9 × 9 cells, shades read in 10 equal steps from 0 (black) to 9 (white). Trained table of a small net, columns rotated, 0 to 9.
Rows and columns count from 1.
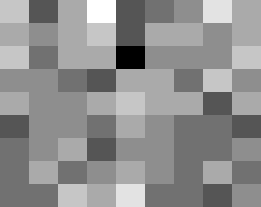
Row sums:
51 50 45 45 50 39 41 44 45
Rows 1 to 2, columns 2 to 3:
3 6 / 5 6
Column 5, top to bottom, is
3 3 0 6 7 6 5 6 8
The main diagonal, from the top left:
7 5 6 3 7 5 4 6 5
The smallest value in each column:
3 3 4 3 0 4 4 3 3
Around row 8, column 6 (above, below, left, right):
5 4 6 4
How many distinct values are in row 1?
7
